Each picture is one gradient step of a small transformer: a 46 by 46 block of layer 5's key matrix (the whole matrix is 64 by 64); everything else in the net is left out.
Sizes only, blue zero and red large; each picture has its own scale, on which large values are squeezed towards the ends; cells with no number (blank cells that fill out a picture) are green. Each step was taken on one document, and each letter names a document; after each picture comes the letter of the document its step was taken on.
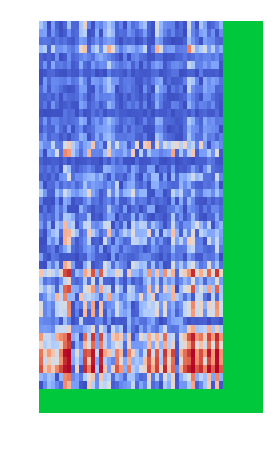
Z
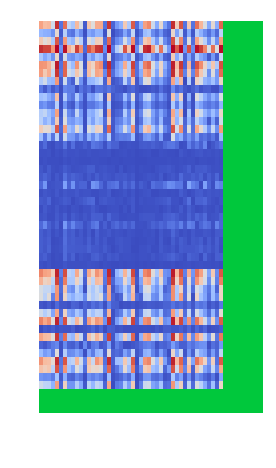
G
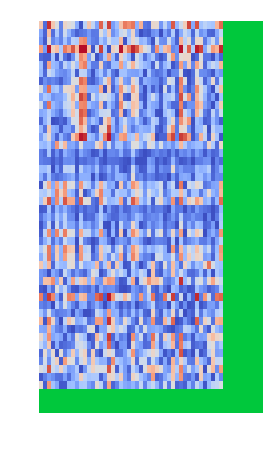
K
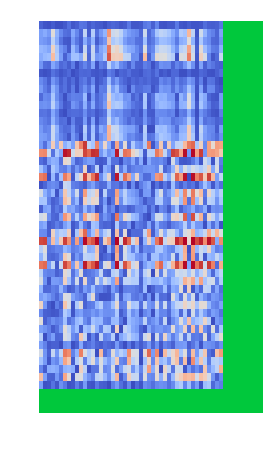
Z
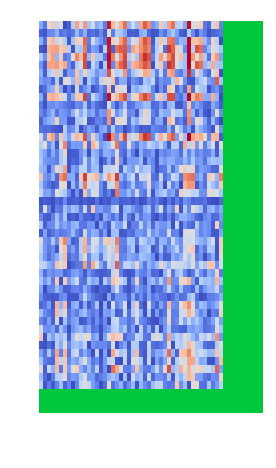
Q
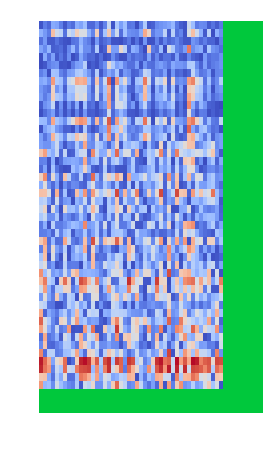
Q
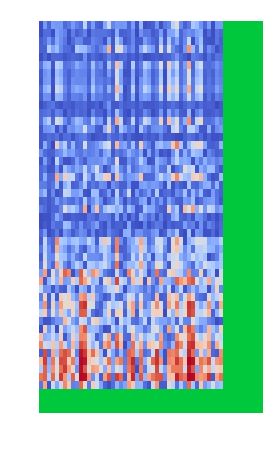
Q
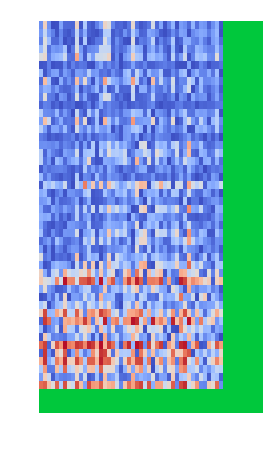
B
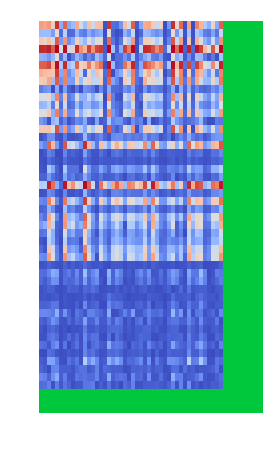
G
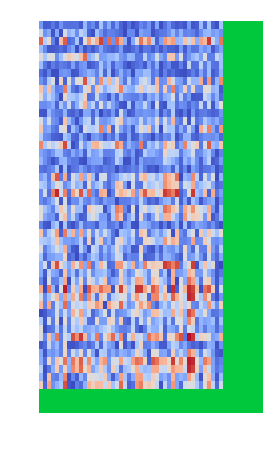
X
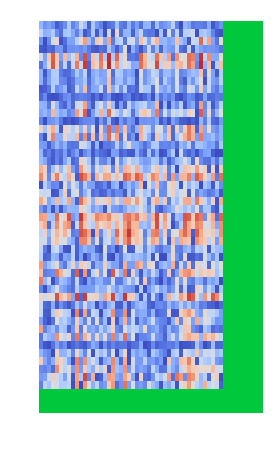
X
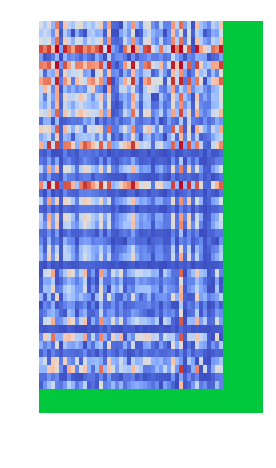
G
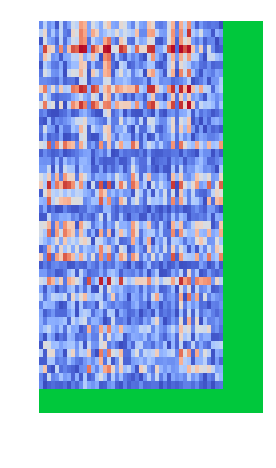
K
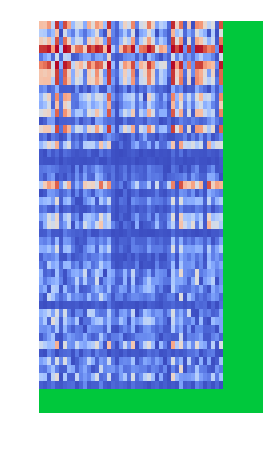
G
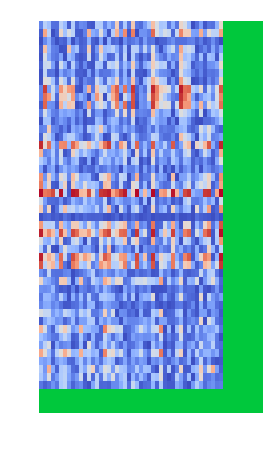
K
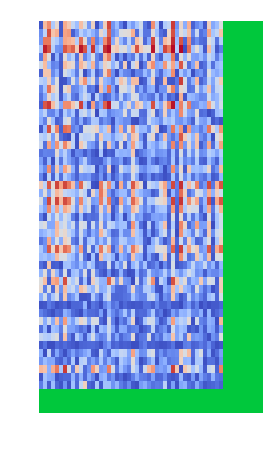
K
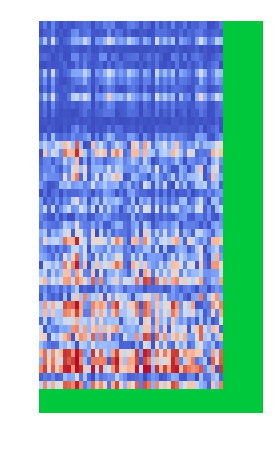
Z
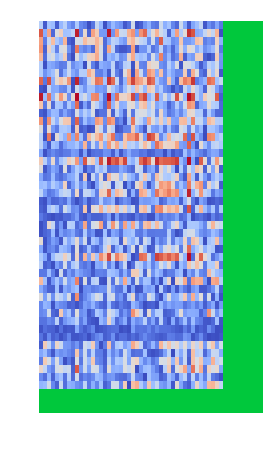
B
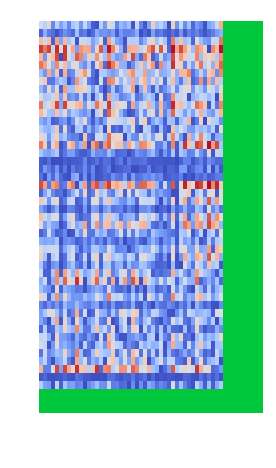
G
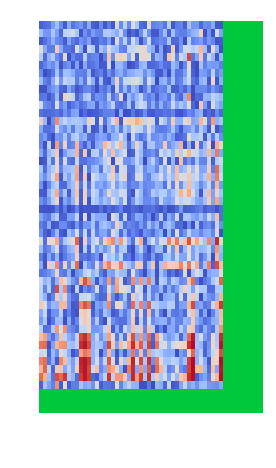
Q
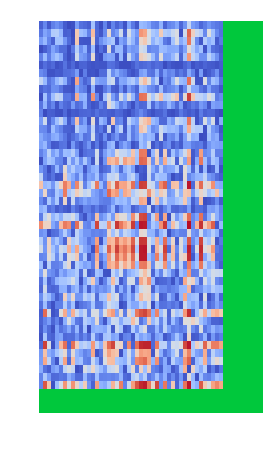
B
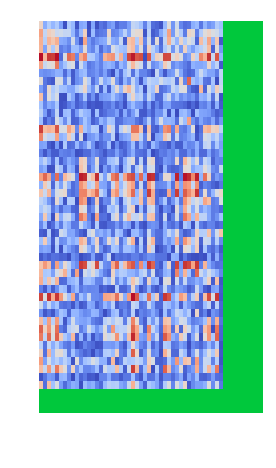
X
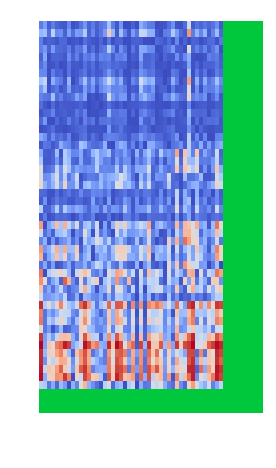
Q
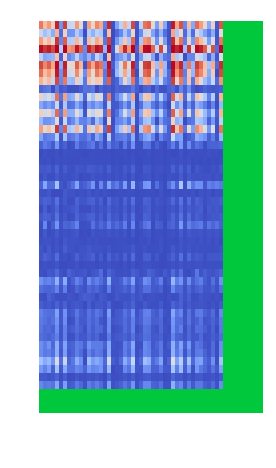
G
